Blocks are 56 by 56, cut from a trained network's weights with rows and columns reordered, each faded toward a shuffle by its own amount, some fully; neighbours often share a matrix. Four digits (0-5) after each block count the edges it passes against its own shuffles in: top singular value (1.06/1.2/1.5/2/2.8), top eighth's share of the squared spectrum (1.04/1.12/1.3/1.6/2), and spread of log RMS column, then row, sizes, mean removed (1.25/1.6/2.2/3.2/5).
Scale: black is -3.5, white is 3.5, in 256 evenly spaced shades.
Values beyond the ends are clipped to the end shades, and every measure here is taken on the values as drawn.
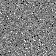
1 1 0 0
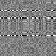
5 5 1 3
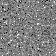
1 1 0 0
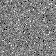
0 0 0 0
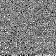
3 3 0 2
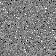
1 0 0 0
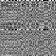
4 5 0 3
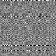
4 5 1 3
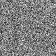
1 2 0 0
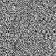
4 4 1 1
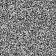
0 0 0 0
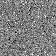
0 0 0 0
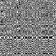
4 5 2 3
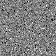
2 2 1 0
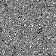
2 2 0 0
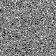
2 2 0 1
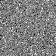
0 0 0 0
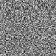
4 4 1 1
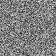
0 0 0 0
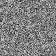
1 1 0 0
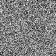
2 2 1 0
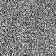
3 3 1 1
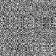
4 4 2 1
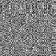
4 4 2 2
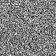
2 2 0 0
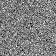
1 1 0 0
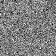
0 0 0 0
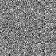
3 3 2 1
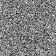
0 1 0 0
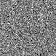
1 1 0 0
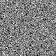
2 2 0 0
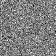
1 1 0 0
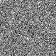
2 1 0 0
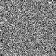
3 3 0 0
